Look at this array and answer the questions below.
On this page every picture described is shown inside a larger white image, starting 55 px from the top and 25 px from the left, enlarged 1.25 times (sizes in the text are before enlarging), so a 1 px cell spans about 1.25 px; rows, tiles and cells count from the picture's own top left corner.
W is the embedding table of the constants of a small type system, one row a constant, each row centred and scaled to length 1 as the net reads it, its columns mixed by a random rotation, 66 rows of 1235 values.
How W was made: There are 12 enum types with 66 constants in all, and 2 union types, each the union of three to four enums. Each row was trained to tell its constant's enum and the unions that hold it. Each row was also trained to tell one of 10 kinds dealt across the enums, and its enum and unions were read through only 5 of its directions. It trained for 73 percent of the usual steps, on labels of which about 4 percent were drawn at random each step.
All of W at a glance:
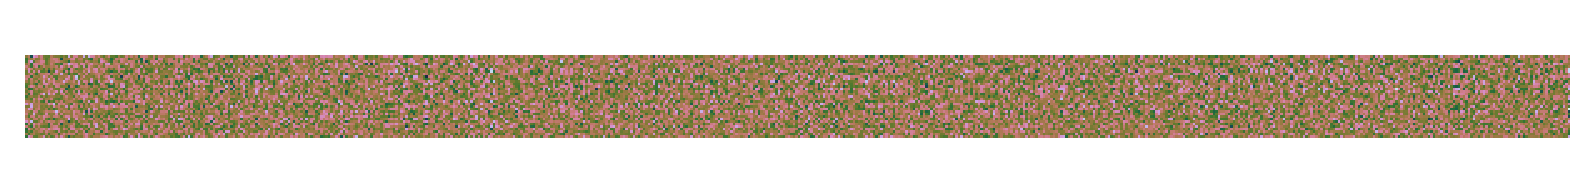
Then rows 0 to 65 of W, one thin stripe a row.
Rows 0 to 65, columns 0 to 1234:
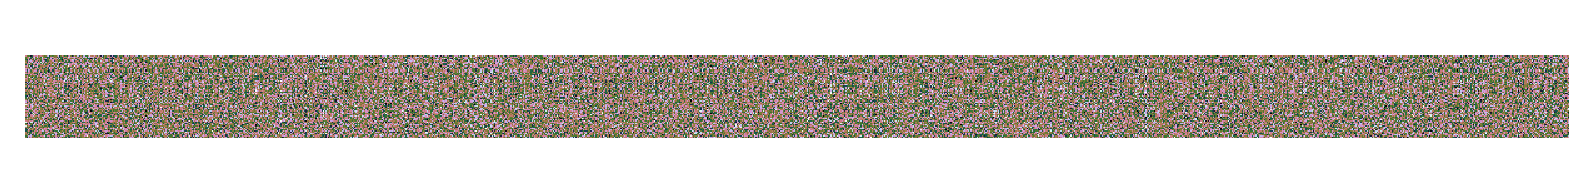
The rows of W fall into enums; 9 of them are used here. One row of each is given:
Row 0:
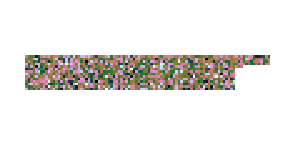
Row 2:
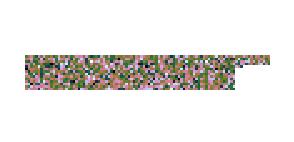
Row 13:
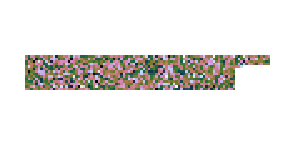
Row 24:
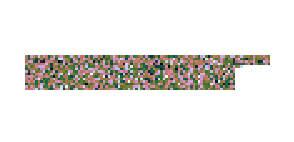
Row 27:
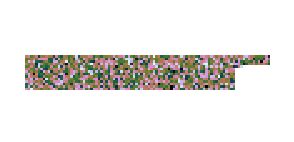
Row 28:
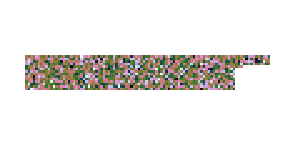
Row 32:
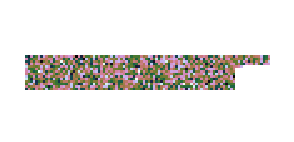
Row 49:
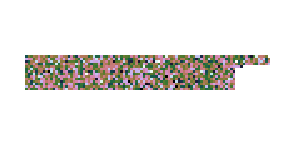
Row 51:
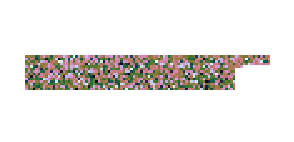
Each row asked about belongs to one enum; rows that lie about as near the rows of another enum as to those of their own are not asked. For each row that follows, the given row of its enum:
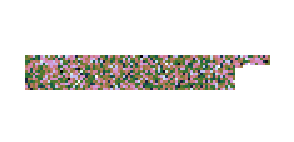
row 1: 51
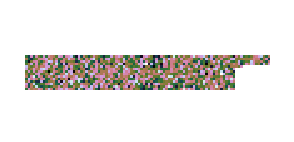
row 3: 32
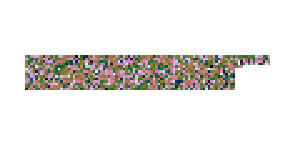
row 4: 32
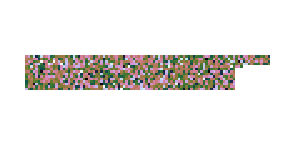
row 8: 0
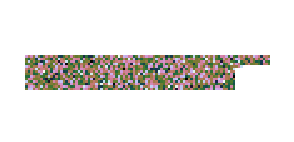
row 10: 24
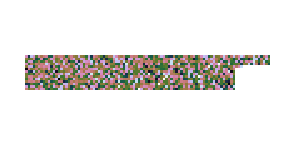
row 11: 13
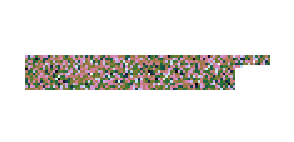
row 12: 13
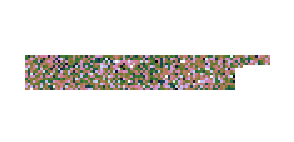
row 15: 24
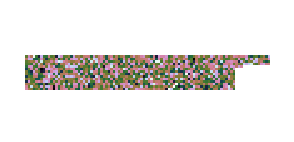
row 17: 51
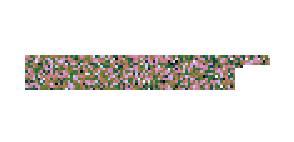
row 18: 49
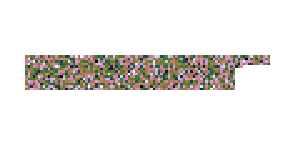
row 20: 28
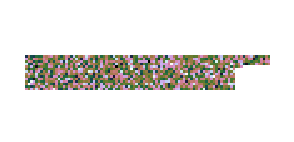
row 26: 27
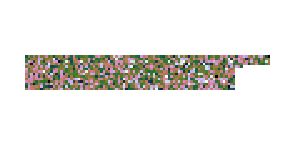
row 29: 24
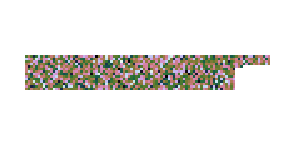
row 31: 49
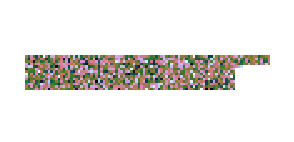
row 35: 13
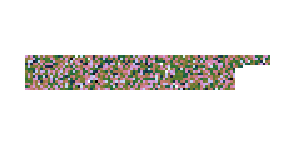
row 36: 2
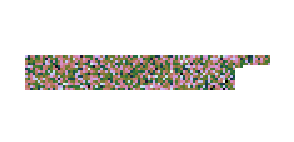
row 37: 13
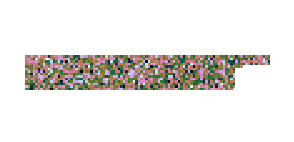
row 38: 49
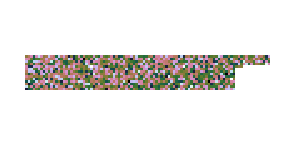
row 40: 49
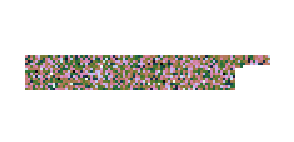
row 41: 32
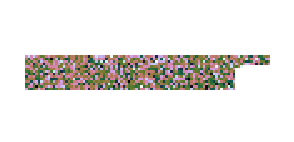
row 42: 51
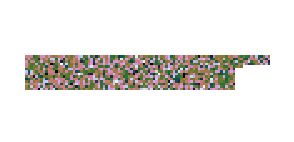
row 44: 2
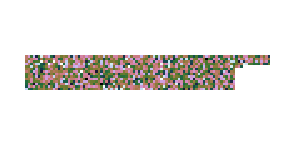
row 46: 0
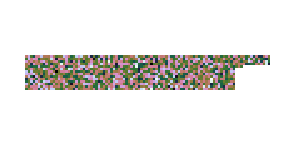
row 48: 2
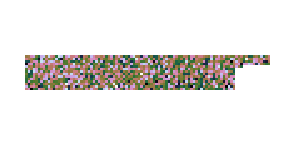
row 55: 51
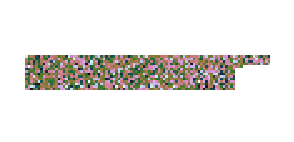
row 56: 13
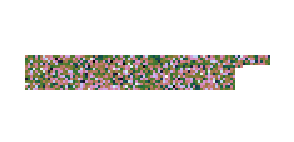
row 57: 24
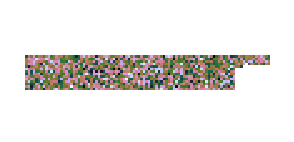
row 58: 49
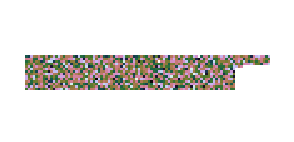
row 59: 32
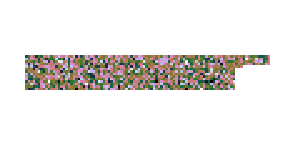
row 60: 51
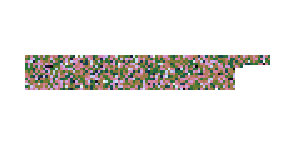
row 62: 2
